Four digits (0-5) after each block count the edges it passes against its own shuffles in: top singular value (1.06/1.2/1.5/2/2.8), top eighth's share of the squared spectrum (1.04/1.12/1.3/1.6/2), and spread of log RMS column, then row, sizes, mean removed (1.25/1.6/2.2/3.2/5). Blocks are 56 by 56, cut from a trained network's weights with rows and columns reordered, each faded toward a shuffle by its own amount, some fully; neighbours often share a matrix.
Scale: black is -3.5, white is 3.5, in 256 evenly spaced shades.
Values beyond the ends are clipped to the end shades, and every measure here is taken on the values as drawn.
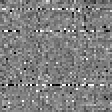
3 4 0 2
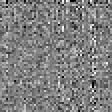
3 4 3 2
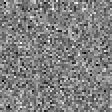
0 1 0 0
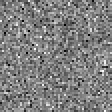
0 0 0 0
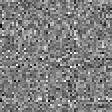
3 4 2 2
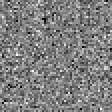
2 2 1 0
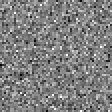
0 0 0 0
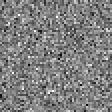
2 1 0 0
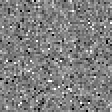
0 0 0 0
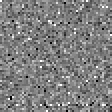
2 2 0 1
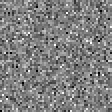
0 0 0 0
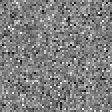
1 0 0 0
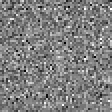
2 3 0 1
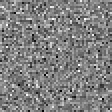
1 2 0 1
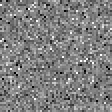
0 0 0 0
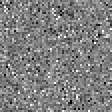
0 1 0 0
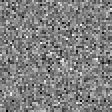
2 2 1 0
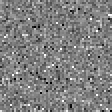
1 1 0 1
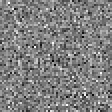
3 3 0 1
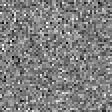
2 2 0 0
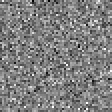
1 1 0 1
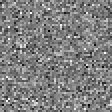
2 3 0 1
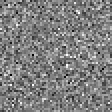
1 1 0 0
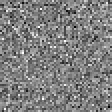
1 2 0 1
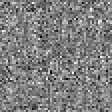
2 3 0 2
